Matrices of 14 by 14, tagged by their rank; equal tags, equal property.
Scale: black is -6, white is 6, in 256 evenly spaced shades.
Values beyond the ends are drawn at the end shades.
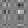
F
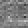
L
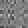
L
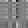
F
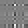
F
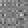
L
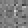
L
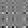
F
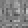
L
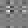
F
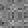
L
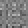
L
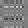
F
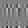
F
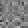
L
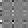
F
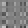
F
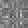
L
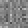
L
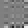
F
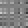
F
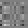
F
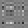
F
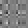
F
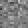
L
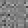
L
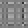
F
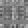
L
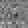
L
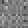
L
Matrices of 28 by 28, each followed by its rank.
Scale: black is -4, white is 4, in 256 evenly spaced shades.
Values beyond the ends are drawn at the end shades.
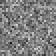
full rank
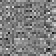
five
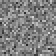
full rank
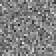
full rank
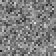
full rank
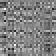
three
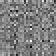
five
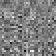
five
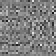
five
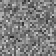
full rank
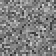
full rank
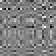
three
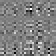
three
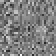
five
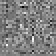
five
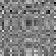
three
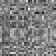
five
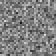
full rank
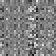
three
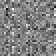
five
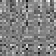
three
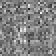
five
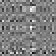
three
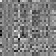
three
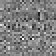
five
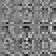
three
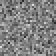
full rank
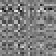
three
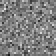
full rank
